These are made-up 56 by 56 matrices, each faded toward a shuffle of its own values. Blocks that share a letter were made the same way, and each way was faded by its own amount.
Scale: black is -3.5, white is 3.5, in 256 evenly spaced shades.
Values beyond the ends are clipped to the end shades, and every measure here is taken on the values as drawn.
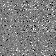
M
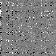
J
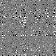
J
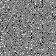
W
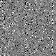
W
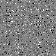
M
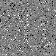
M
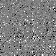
M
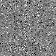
W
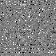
M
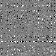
J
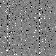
W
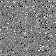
M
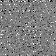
M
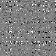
J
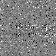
M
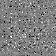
M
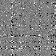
J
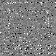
M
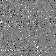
M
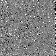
W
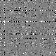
J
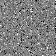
W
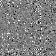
M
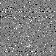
M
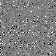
M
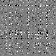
J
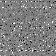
M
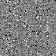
W
